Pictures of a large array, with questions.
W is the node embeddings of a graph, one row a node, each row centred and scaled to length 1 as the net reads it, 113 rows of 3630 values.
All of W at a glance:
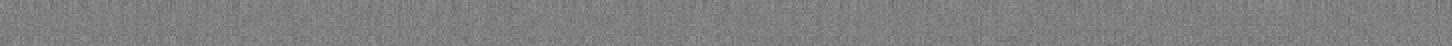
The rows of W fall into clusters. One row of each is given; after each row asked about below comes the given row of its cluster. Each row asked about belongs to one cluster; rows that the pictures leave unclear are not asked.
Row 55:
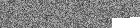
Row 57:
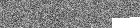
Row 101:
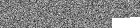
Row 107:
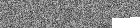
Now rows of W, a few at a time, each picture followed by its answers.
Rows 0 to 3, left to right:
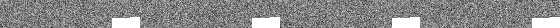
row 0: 55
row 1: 57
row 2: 55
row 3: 57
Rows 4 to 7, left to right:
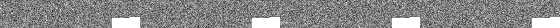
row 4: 57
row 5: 57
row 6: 57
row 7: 55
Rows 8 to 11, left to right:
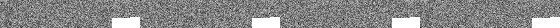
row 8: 55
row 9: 101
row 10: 101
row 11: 55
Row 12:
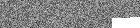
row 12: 55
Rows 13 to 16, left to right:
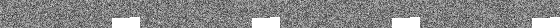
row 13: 57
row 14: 55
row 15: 55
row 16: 55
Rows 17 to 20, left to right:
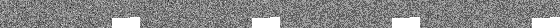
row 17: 55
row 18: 55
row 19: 57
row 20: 55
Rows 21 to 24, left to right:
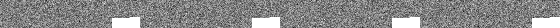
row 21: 57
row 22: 57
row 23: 101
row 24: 57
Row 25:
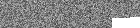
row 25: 107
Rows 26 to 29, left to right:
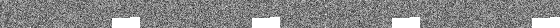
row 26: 55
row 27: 107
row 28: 57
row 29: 55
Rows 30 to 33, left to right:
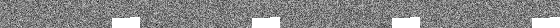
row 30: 107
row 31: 55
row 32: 107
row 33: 57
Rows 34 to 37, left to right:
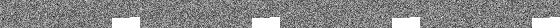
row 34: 57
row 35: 57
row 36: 101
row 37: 101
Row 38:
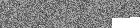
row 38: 55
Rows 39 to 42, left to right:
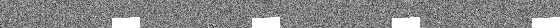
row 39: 55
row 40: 107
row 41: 101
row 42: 55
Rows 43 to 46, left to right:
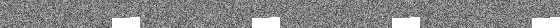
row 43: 107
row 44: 55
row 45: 101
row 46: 55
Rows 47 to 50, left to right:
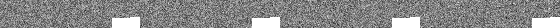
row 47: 107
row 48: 55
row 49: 107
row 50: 101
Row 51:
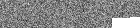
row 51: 55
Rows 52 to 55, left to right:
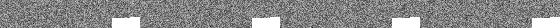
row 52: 101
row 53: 107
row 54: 55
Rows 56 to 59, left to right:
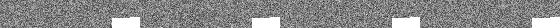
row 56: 101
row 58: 101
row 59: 107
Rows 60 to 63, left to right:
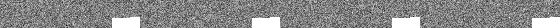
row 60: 107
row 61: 55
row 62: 107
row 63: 101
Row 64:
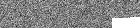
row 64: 107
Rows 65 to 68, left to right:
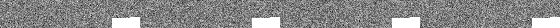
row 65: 101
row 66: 57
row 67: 57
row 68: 55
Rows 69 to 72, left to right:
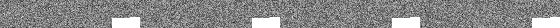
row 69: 101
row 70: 57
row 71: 55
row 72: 55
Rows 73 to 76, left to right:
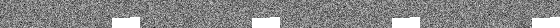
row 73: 107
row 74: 101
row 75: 57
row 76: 107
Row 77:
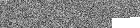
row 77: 55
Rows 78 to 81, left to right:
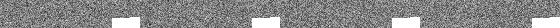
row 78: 57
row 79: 55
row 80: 55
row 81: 57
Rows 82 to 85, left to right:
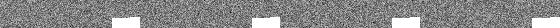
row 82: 107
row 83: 107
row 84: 57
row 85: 55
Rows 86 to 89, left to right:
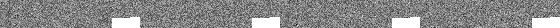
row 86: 55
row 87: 57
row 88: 55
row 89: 101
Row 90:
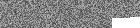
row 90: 107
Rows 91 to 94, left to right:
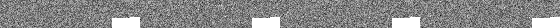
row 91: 101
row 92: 107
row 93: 101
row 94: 107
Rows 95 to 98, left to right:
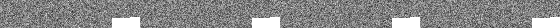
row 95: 57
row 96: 107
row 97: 107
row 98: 107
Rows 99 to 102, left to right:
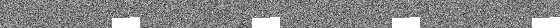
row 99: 101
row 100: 107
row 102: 101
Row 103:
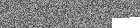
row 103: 101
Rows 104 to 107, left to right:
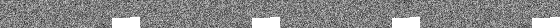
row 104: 107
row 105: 107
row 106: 107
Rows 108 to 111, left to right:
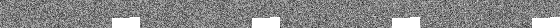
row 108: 57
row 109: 55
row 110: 55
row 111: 107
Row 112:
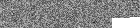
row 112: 57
